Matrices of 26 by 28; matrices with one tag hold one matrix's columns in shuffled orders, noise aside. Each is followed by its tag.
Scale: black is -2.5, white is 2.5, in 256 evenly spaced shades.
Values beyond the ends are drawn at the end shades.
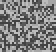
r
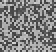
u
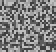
r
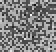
u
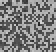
r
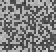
r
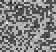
u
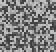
r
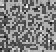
r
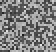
u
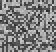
r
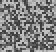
r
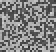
u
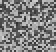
u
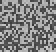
r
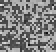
r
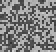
r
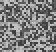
u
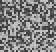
u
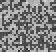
r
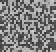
r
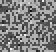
r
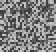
u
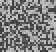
r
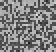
r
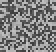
u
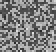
u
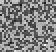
u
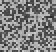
u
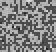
r
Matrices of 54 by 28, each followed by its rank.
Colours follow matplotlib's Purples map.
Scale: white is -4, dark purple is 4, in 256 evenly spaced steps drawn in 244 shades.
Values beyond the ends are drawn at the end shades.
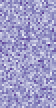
full rank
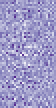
five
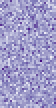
full rank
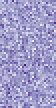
full rank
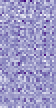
five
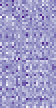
five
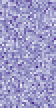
full rank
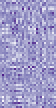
five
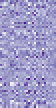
five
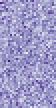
full rank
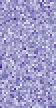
full rank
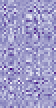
five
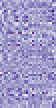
five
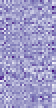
five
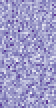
full rank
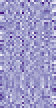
five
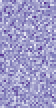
full rank
